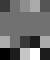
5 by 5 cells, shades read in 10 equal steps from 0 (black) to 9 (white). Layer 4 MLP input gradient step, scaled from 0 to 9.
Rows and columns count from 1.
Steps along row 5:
up up up down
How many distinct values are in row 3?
1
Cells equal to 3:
1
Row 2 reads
4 4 4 4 4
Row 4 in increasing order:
1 2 4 6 6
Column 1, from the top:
2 4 4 6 0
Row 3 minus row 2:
0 0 0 0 0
